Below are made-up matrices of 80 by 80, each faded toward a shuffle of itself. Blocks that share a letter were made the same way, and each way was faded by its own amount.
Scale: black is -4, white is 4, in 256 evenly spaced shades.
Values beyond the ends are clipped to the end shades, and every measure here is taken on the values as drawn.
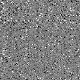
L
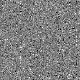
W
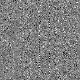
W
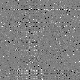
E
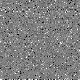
L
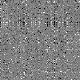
E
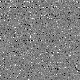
L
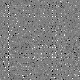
E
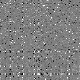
E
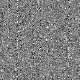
W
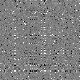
E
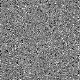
W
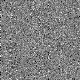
W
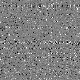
L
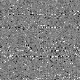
L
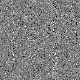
W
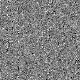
W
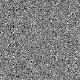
W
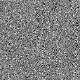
W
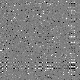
E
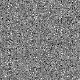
W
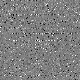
L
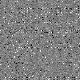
L
